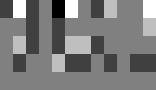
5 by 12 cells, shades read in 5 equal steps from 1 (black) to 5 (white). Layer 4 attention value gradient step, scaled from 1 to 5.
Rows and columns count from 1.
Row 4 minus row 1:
1 -3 1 0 3 -3 -1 1 -2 0 -1 -3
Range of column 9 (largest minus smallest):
2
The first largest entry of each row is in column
2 12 2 5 1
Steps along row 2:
same down up down up same same same same same up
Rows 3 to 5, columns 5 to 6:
2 4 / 4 2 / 3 3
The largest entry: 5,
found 3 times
